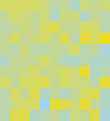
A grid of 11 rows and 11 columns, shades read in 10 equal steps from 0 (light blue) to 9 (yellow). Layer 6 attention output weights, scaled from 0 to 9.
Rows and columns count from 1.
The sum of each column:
42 55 57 53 47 49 49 46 58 49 39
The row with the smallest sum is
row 6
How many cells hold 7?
9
